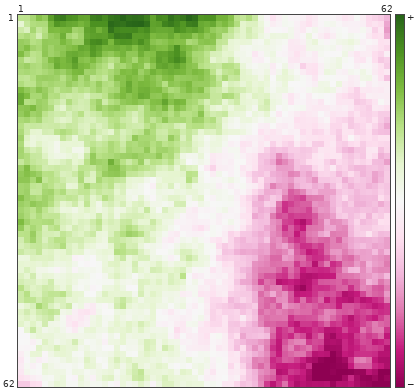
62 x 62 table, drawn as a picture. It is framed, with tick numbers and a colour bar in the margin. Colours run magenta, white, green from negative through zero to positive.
On average the colour sits 50% of the way up the scale. The field climbs toward the top left. No lone cell stands out from its neighbours. The top left is the ninth with the highest average.
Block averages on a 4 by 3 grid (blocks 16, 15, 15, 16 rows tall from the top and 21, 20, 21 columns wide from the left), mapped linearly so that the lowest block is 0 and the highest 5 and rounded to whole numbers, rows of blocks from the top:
553 / 432 / 431 / 330
